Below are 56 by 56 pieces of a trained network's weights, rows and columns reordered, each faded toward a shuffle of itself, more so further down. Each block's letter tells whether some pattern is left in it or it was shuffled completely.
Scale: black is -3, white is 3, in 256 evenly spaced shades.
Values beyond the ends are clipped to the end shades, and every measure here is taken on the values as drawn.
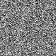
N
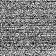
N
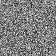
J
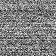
N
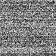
N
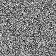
J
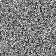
J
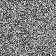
J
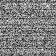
N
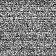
N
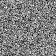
J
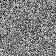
J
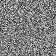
J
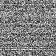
N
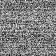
N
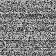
N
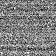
N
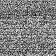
N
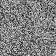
J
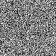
J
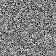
J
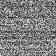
N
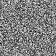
J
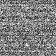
N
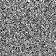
N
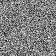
J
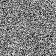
J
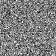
N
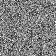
J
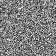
J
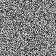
J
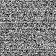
N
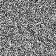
J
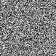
N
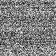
N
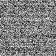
N
